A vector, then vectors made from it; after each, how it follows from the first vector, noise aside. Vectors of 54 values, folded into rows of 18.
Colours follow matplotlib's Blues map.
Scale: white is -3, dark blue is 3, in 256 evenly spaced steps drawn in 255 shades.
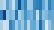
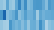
shrunk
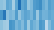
shrunk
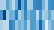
copied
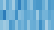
shrunk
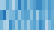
shrunk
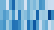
reversed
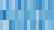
shrunk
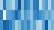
sign-scrambled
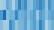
shrunk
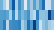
reversed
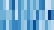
reversed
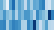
reversed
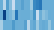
partly zeroed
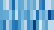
reversed
